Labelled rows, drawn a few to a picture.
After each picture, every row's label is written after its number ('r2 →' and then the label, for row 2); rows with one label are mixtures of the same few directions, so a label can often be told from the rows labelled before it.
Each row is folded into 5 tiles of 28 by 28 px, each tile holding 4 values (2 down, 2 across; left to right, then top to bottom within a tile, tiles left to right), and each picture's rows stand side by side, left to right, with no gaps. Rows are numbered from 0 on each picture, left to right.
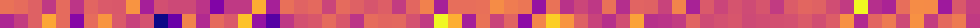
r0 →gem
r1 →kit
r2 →gem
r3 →kit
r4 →gem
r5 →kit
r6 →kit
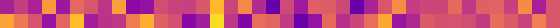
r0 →gem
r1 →gem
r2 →kit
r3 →gem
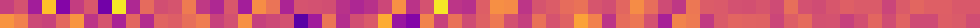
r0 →gem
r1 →gem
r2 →kit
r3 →kit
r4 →kit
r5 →gem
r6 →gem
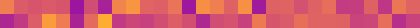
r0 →gem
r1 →gem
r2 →gem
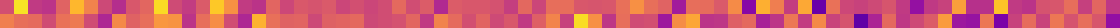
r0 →kit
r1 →kit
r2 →gem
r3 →kit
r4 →kit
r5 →gem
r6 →kit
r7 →kit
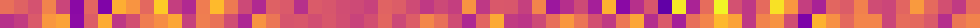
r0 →gem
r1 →kit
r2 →kit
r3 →gem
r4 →gem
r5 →kit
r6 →kit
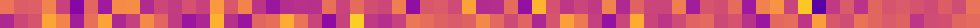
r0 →gem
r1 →gem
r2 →gem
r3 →gem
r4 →gem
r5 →gem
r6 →kit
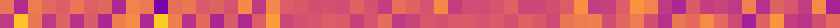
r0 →kit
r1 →kit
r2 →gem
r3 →kit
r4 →kit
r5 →gem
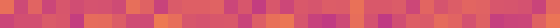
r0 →gem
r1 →kit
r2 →gem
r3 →kit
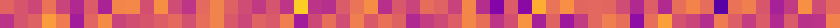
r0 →gem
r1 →kit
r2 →kit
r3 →gem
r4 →gem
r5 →kit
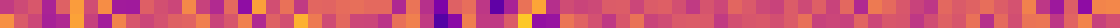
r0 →gem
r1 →gem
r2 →kit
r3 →kit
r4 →gem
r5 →kit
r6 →kit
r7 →gem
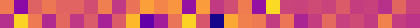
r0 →kit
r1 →gem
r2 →kit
